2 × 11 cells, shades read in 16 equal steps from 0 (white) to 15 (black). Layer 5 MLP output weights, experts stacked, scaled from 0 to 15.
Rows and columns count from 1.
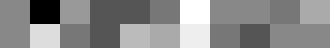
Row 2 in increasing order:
1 2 4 5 7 7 7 8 8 10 10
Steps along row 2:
down up up down up down up up down same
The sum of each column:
14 17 14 20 14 13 1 15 17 15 12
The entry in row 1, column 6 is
8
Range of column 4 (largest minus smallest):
0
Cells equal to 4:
1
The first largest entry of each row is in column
2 4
